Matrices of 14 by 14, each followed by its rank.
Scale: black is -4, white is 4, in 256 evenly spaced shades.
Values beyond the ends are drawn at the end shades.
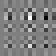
one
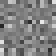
three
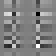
one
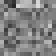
three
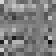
three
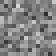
full rank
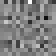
three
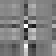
one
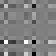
one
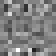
three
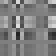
one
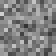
full rank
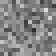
full rank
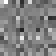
three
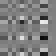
one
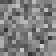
full rank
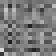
three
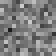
full rank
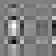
one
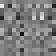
three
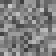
full rank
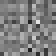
three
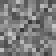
full rank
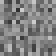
three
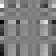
one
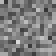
full rank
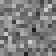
full rank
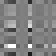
one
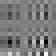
one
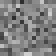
full rank
